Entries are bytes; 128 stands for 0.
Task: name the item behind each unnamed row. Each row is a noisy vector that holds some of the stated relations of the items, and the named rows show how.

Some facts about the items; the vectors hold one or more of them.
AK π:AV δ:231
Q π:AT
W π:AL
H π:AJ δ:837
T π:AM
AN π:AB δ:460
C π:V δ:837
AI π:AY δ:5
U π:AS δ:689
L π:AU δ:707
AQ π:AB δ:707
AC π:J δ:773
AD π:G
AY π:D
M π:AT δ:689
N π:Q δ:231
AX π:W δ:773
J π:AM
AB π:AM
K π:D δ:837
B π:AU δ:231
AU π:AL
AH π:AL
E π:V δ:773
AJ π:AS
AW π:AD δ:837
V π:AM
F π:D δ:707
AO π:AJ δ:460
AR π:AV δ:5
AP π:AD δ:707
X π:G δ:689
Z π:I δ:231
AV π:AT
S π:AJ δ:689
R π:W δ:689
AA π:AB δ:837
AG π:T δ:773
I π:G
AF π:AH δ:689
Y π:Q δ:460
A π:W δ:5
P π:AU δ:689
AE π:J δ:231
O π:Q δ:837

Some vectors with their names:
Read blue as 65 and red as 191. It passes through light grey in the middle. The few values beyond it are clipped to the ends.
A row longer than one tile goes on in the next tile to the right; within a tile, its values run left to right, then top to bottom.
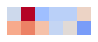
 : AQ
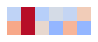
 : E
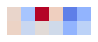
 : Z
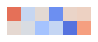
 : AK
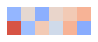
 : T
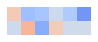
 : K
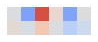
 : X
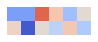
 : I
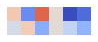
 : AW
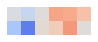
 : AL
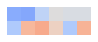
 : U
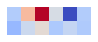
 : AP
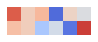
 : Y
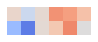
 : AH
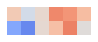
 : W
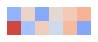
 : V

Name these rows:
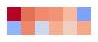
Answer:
A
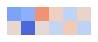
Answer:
G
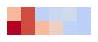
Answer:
AN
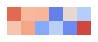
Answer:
AR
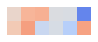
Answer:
AI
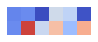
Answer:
H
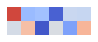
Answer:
O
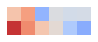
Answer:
AE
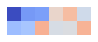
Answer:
AJ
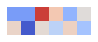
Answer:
AD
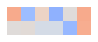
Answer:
M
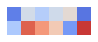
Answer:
AO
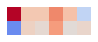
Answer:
B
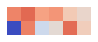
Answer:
AX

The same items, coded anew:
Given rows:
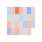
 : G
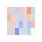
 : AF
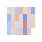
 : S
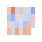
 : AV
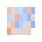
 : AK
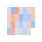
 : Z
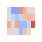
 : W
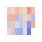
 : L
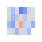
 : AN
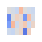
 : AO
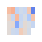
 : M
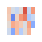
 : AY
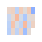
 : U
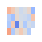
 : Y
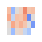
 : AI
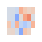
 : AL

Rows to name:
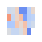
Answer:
AQ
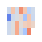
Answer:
AS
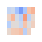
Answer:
AE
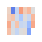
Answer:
A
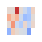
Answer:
AP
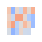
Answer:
K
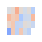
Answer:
X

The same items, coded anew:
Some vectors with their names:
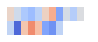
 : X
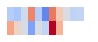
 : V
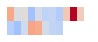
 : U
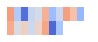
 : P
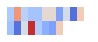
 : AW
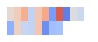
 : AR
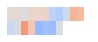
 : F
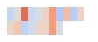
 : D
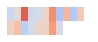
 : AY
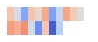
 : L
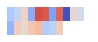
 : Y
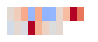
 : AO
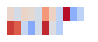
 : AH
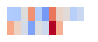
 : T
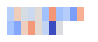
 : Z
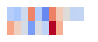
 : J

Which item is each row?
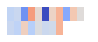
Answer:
AE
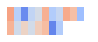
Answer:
AF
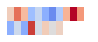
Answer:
H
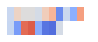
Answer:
AP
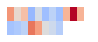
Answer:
S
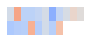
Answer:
K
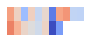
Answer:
A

